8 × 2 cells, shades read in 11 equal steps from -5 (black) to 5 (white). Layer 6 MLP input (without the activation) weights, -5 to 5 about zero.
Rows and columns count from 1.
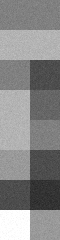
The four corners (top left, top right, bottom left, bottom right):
0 0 5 1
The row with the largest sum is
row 8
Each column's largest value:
5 2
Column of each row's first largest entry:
1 1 1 1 1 1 1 1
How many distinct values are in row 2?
1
